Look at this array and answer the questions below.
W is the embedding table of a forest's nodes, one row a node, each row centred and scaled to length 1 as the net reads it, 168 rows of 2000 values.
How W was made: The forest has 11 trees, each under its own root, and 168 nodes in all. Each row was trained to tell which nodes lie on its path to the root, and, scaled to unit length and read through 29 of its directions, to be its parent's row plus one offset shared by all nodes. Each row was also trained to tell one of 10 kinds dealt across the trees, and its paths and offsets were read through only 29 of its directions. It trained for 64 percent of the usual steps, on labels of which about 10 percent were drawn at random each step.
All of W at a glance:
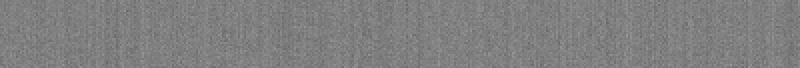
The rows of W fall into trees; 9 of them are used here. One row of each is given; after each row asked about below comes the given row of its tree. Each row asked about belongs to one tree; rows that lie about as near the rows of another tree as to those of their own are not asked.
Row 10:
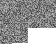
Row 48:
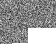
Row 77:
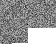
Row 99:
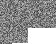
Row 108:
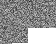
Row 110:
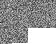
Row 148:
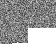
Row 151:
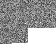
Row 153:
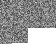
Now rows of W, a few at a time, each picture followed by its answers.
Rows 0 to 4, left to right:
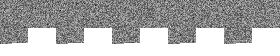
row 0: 110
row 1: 108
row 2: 148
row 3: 99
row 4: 10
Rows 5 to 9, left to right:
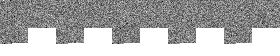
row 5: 108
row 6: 77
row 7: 151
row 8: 151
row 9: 99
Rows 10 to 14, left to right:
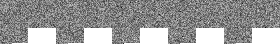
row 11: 153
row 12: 148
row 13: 108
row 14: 48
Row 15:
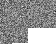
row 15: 108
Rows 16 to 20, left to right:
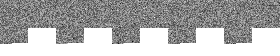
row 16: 48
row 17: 99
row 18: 151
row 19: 148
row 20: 108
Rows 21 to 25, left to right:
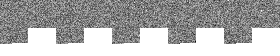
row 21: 151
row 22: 10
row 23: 48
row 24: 148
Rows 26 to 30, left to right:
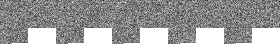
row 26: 151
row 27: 99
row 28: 151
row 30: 48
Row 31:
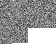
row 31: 153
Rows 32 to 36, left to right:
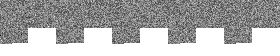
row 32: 148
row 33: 77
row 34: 153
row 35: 153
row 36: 108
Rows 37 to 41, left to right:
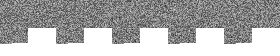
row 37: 10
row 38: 10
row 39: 153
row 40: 99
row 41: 77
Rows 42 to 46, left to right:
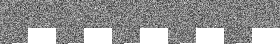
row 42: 99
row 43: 153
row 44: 99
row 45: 99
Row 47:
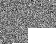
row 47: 108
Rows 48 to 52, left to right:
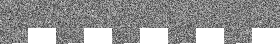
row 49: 110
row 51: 151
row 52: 108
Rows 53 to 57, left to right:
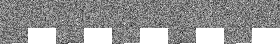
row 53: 48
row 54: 108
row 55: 110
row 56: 77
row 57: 99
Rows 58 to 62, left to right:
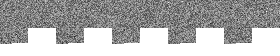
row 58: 110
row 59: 110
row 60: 99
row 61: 48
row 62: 151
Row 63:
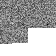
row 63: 110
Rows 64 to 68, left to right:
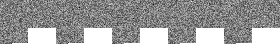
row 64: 77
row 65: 108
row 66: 10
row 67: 153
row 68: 77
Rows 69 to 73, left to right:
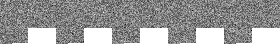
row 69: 108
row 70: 153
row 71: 153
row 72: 10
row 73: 110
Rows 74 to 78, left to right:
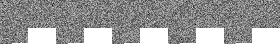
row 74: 77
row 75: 153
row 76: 48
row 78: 153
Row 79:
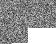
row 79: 151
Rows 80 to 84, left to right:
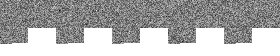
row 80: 108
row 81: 148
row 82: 10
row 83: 77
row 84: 99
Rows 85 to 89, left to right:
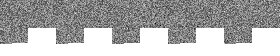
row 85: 10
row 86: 153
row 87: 48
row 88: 148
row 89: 153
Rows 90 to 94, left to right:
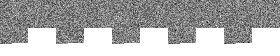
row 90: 153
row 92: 148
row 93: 108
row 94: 48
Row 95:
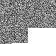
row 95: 10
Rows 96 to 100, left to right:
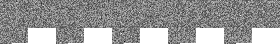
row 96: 151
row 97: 110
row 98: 99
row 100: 99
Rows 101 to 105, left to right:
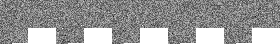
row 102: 77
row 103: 151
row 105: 148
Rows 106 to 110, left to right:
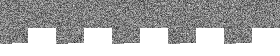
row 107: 108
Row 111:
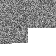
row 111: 48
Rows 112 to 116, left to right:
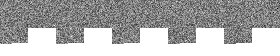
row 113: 148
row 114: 151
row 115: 151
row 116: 77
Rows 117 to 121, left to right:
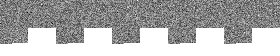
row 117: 108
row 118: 151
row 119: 151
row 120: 108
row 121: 108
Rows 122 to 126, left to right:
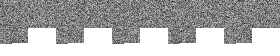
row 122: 77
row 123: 99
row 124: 108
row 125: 77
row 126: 153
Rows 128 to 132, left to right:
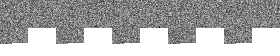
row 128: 110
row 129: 77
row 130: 108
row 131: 77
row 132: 77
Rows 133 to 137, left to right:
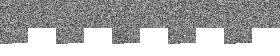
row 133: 110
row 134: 153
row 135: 77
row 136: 108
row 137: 151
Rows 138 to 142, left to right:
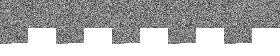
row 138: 110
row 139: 10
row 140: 153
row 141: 151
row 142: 153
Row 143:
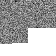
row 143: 153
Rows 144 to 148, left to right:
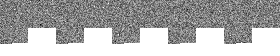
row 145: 108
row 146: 99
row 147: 110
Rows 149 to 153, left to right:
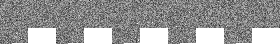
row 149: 77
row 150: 77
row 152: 48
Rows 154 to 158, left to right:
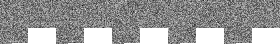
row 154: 153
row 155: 77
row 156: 110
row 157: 99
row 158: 153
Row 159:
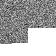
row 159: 77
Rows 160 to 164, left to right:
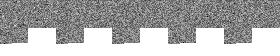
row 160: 151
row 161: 151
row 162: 110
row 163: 148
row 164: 151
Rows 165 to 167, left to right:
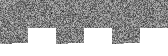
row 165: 110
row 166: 10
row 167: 99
